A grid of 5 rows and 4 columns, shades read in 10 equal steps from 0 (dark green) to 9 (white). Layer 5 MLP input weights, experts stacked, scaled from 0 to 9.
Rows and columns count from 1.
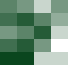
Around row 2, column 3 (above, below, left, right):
7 1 1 5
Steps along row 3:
down down up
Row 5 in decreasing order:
7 7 0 0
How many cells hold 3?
3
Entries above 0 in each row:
4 4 4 4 2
